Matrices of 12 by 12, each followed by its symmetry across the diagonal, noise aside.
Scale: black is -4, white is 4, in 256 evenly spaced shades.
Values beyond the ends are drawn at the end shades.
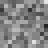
neither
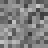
neither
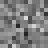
antisymmetric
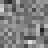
antisymmetric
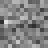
neither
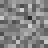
neither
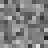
antisymmetric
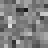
antisymmetric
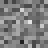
neither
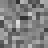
antisymmetric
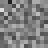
antisymmetric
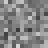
neither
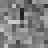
antisymmetric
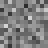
antisymmetric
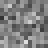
neither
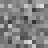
neither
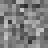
antisymmetric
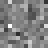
neither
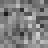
neither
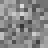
neither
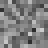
antisymmetric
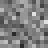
antisymmetric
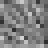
antisymmetric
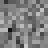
neither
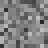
neither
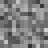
antisymmetric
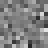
antisymmetric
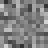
antisymmetric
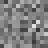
neither
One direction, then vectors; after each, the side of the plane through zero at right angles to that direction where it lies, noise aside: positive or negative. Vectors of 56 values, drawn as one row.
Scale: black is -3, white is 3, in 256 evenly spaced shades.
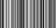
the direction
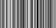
positive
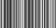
negative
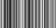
negative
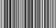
negative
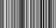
positive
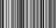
positive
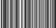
negative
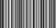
positive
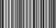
positive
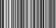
positive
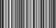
positive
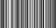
positive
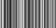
negative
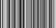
positive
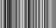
negative
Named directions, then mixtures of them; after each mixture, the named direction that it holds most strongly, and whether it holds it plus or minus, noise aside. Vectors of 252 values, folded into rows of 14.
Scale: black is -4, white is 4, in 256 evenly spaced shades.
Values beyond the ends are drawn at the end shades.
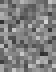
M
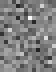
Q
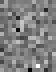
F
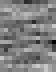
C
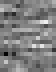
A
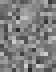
M, minus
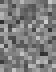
M, plus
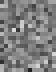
M, plus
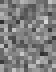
M, plus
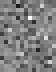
Q, plus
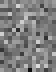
F, plus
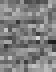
C, plus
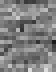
C, plus
